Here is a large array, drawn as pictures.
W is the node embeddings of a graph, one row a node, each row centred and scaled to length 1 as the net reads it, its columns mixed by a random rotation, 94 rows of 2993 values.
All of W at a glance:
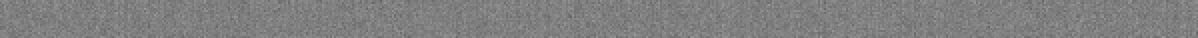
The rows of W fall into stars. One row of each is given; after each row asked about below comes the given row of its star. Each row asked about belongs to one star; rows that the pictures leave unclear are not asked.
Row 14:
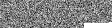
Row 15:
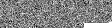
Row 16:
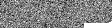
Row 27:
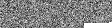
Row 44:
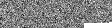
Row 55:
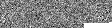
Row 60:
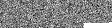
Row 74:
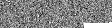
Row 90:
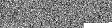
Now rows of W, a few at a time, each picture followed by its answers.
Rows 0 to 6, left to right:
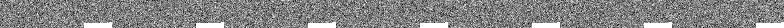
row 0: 74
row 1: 27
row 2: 90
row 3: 14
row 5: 74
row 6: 55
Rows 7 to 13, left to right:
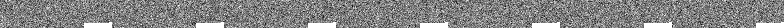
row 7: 60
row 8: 90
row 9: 90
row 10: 16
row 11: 27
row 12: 15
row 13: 44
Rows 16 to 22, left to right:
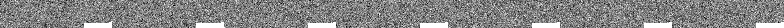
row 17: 60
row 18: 74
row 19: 14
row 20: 74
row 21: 74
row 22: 90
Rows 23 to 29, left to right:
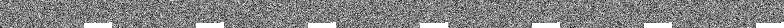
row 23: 90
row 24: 55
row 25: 74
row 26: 74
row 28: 27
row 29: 44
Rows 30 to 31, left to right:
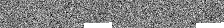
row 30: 14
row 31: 90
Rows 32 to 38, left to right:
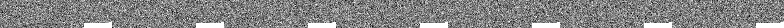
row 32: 16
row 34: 74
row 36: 44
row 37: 44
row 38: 27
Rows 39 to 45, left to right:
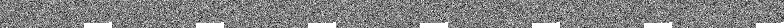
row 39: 15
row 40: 14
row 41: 44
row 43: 27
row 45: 16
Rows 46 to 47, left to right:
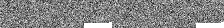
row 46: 27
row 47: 15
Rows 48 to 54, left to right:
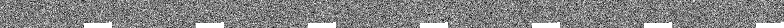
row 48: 15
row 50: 44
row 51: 60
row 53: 27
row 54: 15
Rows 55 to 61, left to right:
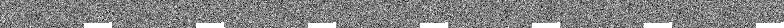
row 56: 60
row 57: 27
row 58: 55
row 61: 16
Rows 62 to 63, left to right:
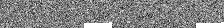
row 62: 15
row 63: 55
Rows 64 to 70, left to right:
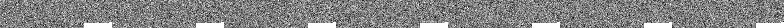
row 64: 55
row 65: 90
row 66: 27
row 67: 90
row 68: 16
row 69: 55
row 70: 14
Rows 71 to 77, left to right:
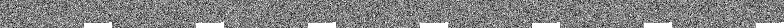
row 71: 16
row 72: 15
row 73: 44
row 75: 60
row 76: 60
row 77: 74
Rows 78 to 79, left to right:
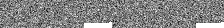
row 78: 90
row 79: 90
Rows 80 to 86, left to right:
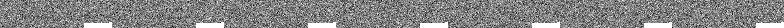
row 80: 44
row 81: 60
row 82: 60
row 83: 27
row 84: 15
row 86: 60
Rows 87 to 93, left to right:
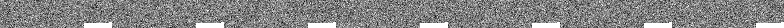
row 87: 27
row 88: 60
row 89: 14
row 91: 14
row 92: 44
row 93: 90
